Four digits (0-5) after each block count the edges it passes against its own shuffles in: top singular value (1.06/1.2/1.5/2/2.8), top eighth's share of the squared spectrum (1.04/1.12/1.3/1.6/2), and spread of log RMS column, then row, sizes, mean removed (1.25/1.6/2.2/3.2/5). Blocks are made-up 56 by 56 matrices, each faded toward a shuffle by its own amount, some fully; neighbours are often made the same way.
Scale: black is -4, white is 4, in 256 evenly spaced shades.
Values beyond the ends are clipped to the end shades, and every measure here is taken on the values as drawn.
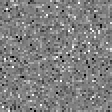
1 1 0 0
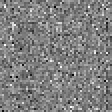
3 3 1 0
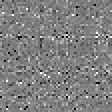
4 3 1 2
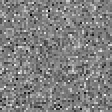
3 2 0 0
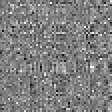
4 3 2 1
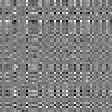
5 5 4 4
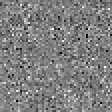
3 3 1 1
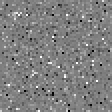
1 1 0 0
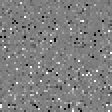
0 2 0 1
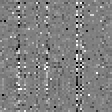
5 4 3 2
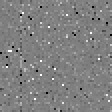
1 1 0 0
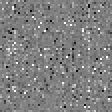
2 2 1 1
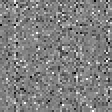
3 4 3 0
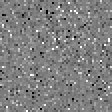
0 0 0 0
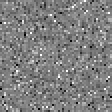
1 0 0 0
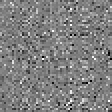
4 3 2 2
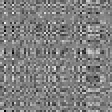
5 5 3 4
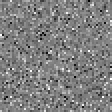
1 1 0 0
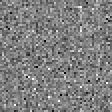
1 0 0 0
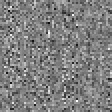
1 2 3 0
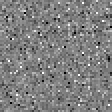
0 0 0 0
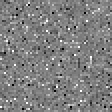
0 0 0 0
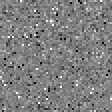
0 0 0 0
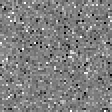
0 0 0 0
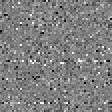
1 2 0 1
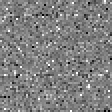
1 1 0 1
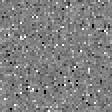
0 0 0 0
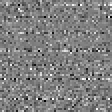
2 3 0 3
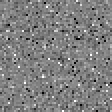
0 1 0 1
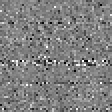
2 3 0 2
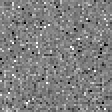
0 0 0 0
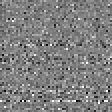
2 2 0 3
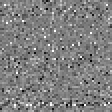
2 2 0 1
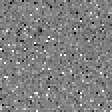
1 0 0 0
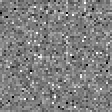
2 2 0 0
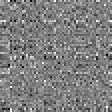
4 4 2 2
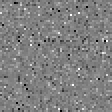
1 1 0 0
